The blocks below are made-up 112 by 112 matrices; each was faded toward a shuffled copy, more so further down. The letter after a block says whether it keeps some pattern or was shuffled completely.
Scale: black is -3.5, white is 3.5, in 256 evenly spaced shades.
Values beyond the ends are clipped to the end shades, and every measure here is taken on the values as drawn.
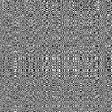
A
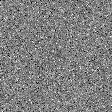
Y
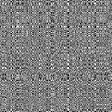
A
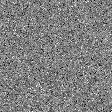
Y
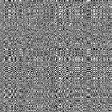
A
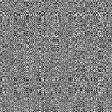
A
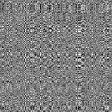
A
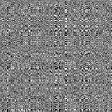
A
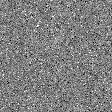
Y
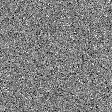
Y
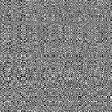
A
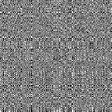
A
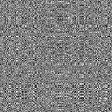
A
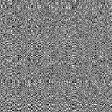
A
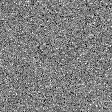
Y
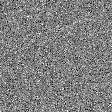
Y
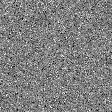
Y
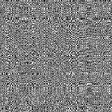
A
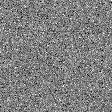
Y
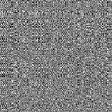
A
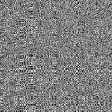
A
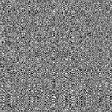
A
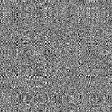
A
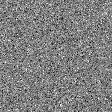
Y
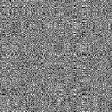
A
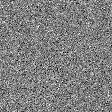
Y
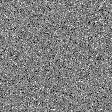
Y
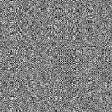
A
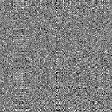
A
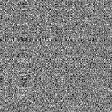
A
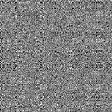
A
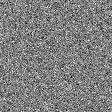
Y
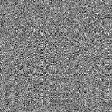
A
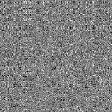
A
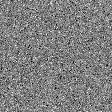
Y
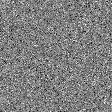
Y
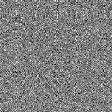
A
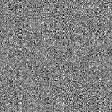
A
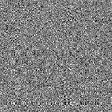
A
